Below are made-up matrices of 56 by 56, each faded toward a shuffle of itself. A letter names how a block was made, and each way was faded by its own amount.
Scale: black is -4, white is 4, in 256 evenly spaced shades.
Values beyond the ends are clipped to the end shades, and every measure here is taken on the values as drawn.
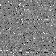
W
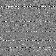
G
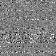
G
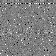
W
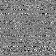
G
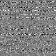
G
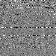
G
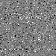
W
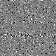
W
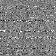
G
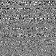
G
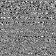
G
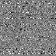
G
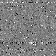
W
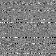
G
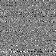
G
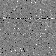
W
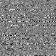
G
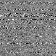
G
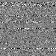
G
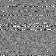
G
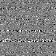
G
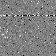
W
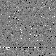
W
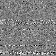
G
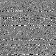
G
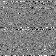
G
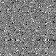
W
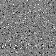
W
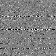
G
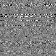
G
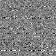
G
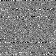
G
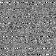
G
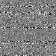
G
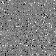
W
